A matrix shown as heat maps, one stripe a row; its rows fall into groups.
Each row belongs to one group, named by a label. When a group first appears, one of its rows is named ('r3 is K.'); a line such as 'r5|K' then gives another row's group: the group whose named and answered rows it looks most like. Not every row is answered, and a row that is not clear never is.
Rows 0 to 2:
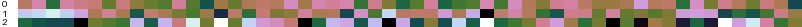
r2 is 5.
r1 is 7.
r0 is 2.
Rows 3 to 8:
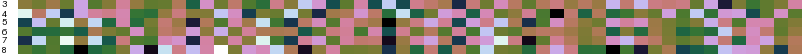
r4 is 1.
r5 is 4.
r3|7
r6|5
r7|4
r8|5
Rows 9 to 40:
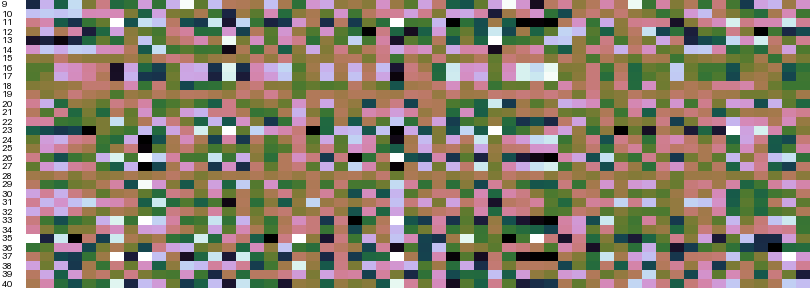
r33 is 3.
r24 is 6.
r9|4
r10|7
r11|3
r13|5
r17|6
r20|2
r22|3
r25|6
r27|6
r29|3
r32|7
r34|3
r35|1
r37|3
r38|1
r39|2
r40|3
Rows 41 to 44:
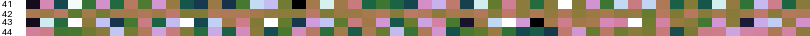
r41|4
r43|4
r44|3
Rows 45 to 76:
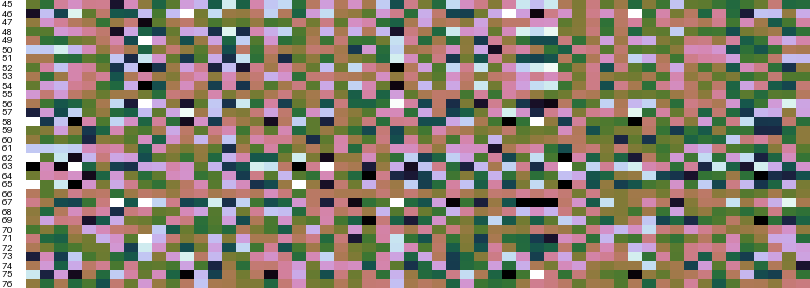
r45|6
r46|4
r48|6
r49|3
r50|7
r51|3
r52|6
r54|6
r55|7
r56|3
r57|4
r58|1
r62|1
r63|4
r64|2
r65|1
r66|6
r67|3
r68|6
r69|2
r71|3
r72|3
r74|2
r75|1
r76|1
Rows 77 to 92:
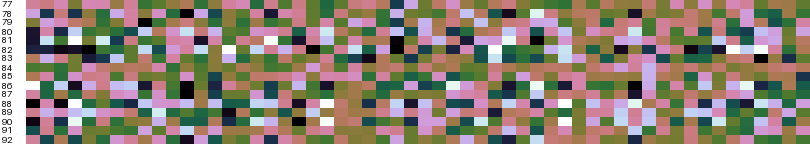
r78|1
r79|6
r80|4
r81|4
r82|5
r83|2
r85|2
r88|4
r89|7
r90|4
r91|4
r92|1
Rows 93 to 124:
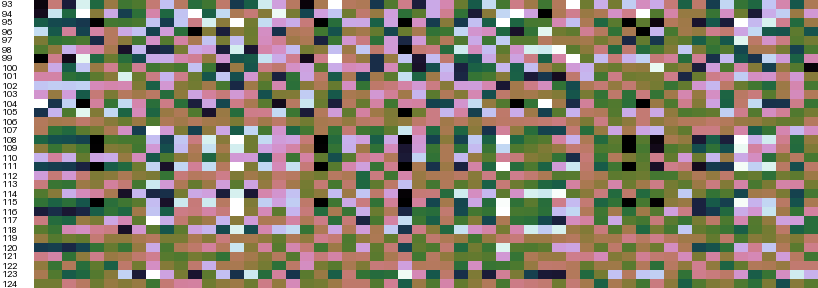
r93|4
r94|4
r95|5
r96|1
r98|6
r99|4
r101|3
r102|7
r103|1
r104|1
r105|4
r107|3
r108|5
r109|5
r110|1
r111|5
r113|3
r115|5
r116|5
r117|3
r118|6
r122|1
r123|3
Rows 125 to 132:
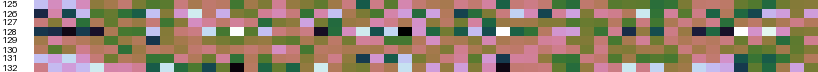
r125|7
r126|4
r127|1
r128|5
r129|6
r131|7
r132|7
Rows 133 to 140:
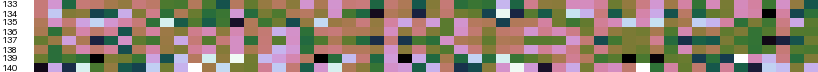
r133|2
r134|2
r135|7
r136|6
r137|2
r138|6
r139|5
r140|4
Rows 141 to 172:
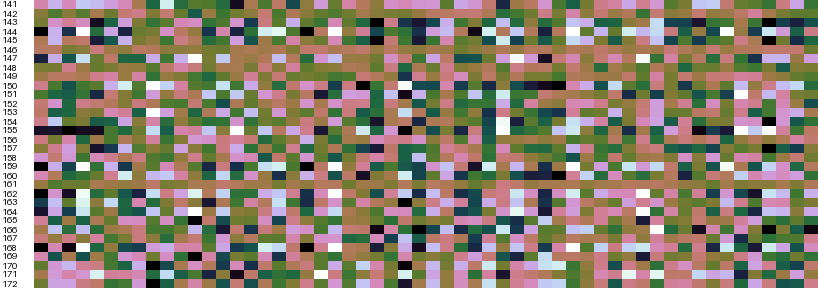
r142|1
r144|4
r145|2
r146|2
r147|4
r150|3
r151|5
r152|2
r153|3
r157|2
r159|4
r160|3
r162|4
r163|4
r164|4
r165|1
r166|2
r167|7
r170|6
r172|6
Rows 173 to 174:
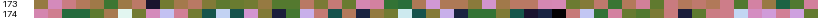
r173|6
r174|3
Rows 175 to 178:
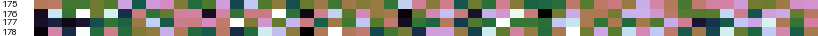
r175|3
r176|4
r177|5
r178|4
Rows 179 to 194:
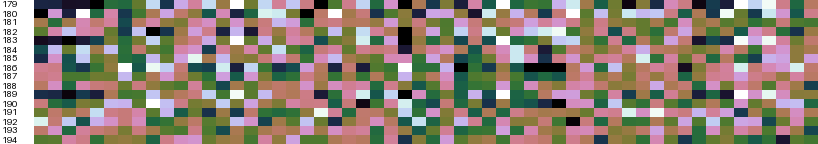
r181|6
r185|4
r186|3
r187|3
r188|2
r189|5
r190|3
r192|1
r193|2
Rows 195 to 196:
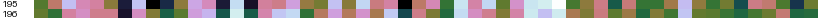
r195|6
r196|6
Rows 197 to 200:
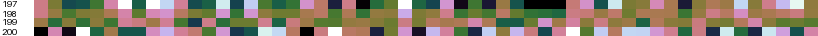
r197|3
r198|3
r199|1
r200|4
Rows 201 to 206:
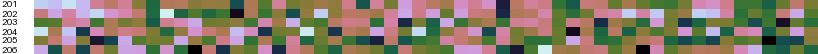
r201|7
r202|7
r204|1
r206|1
